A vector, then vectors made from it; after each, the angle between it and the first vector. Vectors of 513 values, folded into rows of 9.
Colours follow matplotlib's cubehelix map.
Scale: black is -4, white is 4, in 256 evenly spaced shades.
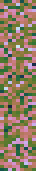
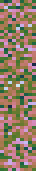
nearly parallel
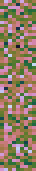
nearly opposite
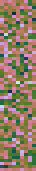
orthogonal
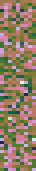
partly aligned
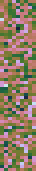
orthogonal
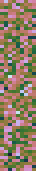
partly opposed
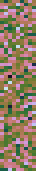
nearly parallel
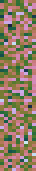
orthogonal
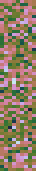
orthogonal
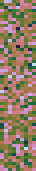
nearly opposite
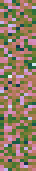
nearly opposite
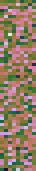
partly aligned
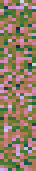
nearly opposite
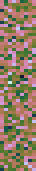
partly aligned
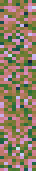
orthogonal
